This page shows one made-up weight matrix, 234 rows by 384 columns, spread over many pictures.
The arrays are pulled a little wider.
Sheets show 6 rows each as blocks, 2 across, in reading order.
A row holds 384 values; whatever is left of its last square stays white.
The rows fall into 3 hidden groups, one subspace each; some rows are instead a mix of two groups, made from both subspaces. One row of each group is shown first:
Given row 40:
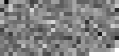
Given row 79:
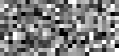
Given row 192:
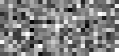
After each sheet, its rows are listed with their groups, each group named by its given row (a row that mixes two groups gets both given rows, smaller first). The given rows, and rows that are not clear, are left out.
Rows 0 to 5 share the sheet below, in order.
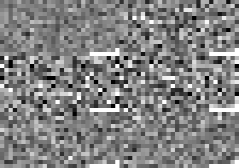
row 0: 192
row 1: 192
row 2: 40
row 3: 40
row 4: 79
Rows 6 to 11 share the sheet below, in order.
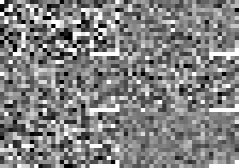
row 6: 40
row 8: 79
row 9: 192
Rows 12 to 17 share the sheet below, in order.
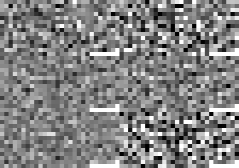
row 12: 79
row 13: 79
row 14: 192
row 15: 192
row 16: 40 and 192
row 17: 192
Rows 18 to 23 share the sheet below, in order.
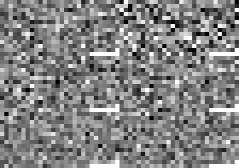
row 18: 192
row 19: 40
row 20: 192
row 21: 192
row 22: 40
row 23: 192
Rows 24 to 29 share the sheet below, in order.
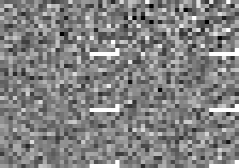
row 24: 79
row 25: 192
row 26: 192
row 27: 79
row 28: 192
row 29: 192
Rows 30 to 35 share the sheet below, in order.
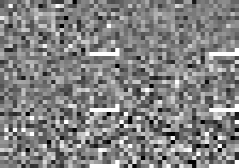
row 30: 79
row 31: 79
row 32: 40
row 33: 192
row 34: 192
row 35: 40
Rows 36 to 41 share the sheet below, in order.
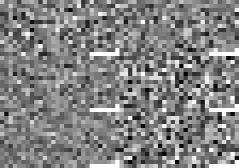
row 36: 192
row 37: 40
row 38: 192
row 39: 79 and 192
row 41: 79
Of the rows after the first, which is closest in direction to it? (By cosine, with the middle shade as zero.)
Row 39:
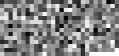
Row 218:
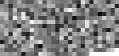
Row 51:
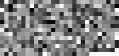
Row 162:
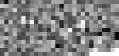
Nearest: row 218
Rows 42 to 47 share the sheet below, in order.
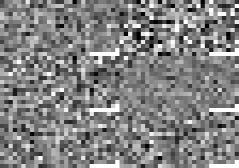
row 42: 79 and 192
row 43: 192
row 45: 40
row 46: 192
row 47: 192
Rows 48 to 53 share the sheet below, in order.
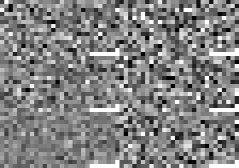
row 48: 40
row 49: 192
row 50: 192
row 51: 40
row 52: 40
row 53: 40
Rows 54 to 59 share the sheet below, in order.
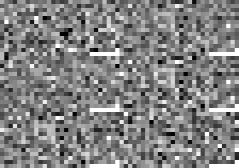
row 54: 40 and 79
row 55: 79
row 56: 40
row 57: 79
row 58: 79
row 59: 40
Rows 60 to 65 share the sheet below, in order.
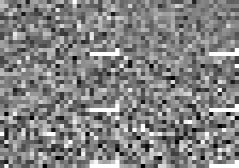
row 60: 79
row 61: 79
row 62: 79
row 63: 40
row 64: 40
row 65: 192
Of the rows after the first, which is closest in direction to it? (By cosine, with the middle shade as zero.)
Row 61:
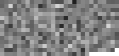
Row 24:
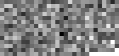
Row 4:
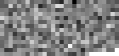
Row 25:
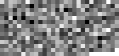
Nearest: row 4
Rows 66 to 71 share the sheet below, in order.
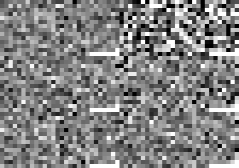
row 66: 79
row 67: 79 and 192
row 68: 40
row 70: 79
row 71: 40
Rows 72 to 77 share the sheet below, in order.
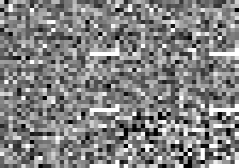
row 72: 40
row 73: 40
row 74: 192
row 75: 79 and 192
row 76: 192
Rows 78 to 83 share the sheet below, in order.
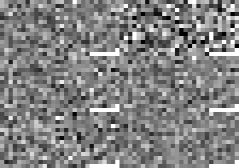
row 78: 79
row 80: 79
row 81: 79
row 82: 79
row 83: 192
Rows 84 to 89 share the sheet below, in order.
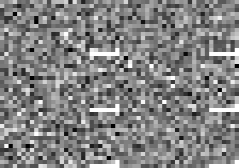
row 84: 40 and 79
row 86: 192
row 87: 40
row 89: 79 and 192
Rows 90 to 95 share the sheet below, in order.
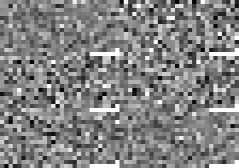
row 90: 79
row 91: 40 and 79
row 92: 79 and 192
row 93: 79 and 192
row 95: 79
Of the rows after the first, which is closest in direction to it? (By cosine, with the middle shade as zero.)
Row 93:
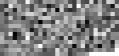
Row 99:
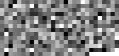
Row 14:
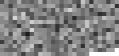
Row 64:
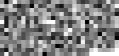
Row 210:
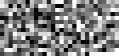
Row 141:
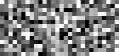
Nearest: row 141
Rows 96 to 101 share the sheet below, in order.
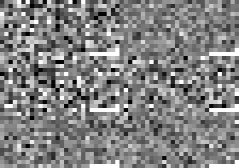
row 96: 79 and 192
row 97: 79 and 192
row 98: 79
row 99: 40 and 79
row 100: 192
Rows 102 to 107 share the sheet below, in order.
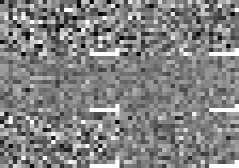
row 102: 192
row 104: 192
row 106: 40
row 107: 79
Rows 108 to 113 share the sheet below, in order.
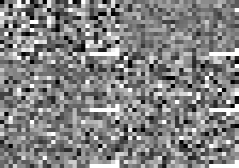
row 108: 79 and 192
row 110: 192
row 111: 40
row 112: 40
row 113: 79 and 192
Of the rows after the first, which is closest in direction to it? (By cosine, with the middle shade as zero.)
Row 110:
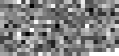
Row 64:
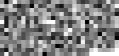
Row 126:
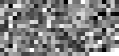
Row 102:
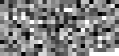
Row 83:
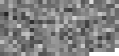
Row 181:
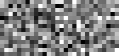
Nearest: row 102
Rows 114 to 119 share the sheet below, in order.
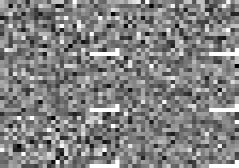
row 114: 79
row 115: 192
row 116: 192
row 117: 40
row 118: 79 and 192
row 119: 40
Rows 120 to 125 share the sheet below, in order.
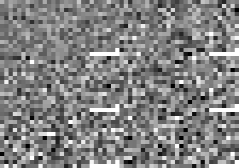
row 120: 192
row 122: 192
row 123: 79
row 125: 79
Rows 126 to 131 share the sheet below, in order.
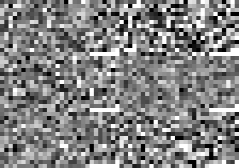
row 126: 79
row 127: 79
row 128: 79
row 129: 79 and 192
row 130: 79
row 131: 40 and 79
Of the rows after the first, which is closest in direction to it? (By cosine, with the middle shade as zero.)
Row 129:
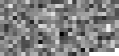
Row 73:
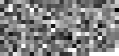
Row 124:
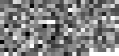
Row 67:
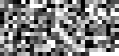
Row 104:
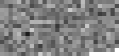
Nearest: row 73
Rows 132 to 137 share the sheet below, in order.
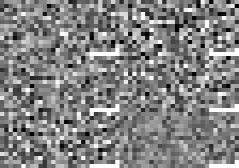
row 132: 79
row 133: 192
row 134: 192
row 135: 192
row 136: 192
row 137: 79
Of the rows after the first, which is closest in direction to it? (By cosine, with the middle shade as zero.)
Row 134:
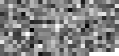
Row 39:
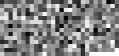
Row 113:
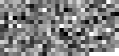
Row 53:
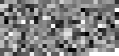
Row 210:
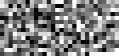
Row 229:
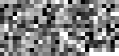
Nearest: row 113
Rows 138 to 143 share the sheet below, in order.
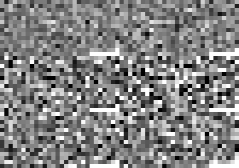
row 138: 40
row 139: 192
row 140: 40
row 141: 192
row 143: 40
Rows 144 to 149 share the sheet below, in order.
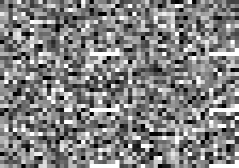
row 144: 192
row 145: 79
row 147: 79
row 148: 192
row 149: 192
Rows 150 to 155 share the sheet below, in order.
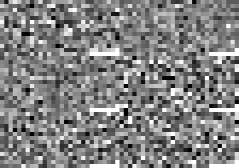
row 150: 40 and 192
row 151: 79
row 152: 192
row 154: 192
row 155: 40
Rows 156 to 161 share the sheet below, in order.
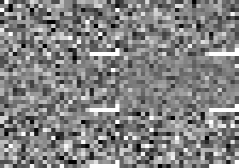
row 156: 40
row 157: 79
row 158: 79
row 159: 40
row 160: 40
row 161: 192
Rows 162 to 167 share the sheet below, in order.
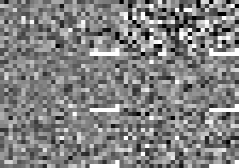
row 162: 40 and 192
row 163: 192
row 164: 40
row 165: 40 and 192
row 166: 79
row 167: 192
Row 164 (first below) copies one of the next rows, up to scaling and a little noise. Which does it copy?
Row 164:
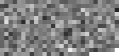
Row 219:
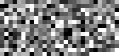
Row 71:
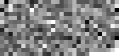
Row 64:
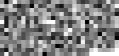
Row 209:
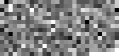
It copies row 219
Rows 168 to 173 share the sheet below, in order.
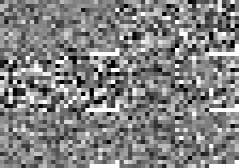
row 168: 40
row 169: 79
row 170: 79
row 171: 79
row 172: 192
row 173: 79
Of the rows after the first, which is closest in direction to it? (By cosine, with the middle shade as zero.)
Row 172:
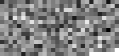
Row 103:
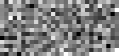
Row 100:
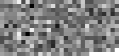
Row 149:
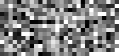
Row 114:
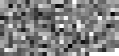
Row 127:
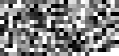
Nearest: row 100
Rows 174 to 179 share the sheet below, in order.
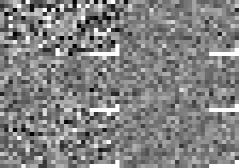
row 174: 79 and 192
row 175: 40
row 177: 79
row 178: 192
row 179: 79
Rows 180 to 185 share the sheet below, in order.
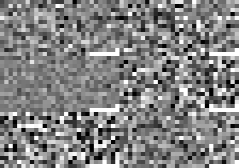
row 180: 79
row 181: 79
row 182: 192
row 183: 79
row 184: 79 and 192
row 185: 79
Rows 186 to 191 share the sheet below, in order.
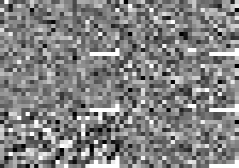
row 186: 40
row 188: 79
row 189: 40
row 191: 40
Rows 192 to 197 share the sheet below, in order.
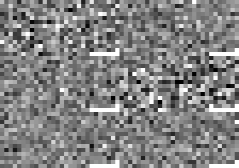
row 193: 79
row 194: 79
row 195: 79 and 192
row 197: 40
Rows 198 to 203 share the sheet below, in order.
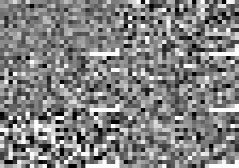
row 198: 40 and 192
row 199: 79 and 192
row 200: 79 and 192
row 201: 192
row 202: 79
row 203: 79
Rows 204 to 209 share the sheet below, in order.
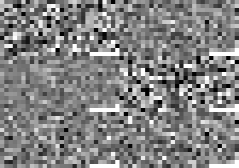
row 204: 79
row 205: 40
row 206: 40 and 79
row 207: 192
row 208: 79
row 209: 40
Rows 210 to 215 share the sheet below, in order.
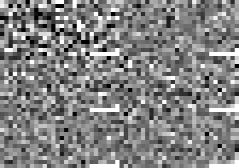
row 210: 79
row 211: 79
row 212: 192
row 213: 40
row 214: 79
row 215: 40
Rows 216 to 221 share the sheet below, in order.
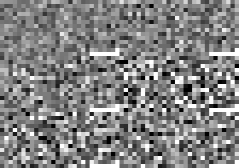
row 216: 79
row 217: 79 and 192
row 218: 192
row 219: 40
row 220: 79 and 192
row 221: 192
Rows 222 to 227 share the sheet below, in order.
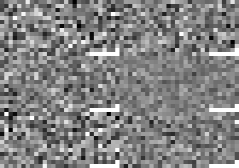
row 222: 79
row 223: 79
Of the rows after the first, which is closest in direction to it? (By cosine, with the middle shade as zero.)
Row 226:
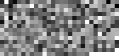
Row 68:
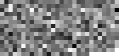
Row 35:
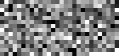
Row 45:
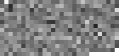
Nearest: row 45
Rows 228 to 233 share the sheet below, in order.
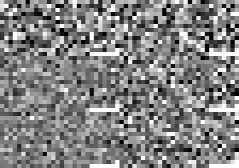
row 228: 79
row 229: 79
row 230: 79
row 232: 192
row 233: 40
